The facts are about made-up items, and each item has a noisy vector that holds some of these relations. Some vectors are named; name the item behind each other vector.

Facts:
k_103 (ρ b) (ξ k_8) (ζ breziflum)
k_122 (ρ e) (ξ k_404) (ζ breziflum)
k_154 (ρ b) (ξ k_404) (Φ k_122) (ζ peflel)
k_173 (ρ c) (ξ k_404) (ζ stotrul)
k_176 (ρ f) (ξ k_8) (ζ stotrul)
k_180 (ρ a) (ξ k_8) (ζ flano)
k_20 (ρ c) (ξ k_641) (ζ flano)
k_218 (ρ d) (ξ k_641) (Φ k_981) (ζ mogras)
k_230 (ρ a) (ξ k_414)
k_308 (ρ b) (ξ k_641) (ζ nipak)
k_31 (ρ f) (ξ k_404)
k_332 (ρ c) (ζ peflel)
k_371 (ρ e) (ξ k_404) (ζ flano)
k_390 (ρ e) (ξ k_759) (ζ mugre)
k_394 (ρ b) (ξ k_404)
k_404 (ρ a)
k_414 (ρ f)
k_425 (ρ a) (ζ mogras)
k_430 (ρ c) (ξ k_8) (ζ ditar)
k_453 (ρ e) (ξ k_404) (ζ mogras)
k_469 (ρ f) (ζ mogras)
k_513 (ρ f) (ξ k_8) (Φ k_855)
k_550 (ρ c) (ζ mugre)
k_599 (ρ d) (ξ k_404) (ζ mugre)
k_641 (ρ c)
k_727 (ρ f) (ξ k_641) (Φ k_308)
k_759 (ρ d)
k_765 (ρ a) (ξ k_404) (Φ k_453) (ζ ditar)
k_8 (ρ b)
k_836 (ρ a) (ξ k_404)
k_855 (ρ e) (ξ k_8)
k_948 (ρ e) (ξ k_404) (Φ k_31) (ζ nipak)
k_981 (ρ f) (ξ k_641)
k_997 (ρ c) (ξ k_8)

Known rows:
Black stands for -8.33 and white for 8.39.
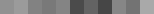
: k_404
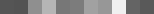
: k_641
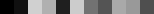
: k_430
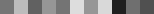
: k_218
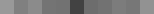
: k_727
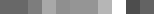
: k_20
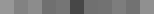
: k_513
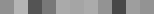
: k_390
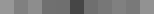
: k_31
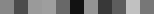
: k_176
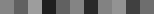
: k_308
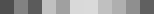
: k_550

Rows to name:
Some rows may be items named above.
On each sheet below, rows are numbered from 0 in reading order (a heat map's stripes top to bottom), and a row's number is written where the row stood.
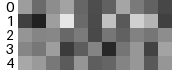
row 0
k_759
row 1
k_173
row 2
k_855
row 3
k_948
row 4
k_371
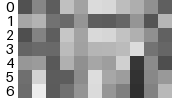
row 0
k_550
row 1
k_180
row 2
k_550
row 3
k_332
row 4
k_599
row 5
k_453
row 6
k_425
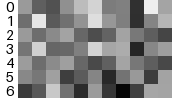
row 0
k_122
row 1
k_425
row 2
k_759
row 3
k_469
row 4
k_759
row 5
k_948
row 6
k_765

